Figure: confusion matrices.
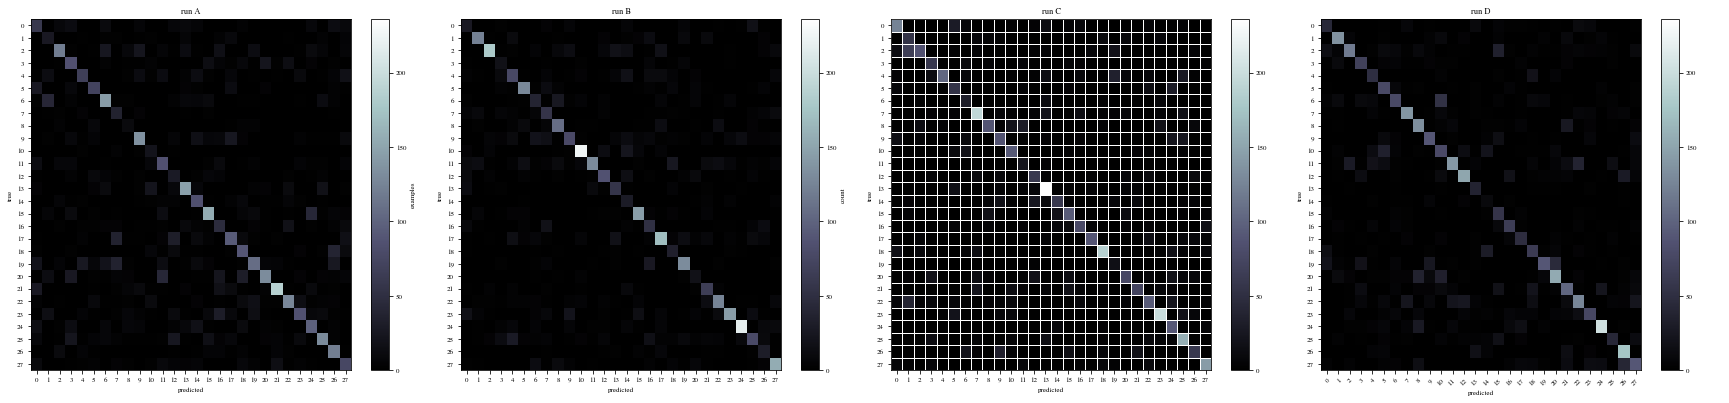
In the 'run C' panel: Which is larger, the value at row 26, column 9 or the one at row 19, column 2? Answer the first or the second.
the first
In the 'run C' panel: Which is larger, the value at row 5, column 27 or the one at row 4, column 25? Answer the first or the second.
the second
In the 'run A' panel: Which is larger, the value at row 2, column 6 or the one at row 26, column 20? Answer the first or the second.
the first
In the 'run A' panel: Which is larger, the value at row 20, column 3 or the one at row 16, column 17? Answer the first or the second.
the first
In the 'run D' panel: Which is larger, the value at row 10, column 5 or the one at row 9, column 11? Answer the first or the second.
the first
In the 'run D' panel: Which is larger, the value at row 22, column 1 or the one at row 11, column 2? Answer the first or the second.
the second
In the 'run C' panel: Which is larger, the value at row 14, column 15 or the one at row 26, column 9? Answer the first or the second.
the second
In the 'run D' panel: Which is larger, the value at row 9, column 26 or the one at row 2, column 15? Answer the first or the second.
the second
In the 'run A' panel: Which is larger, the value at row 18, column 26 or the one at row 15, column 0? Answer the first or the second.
the first
